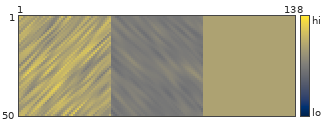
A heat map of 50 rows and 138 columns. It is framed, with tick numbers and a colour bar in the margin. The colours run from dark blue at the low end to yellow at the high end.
The table splits into one row of 3 panels. Panel 1,1: high, slanting up to the right. Panel 1,2: middling, slanting down to the right, faint in contrast. Panel 1,3: high, flat.
